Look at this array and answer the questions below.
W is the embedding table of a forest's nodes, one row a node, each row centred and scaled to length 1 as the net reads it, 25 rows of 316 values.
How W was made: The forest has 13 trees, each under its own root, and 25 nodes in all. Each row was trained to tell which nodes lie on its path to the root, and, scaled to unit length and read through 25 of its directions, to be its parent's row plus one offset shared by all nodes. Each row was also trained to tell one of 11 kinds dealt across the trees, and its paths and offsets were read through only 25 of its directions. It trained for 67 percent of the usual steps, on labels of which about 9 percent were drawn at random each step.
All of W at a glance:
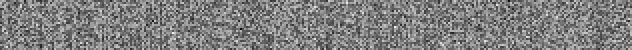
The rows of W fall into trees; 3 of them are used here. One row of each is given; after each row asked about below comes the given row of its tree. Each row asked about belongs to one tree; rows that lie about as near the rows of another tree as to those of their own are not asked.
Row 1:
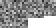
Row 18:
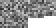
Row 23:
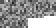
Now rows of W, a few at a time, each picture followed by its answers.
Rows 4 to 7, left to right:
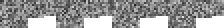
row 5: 1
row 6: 18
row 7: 23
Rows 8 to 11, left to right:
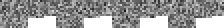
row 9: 18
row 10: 1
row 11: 23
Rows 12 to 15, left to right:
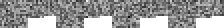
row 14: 18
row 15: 1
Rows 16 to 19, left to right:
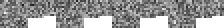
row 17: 1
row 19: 23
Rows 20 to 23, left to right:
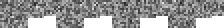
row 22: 1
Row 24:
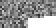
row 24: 18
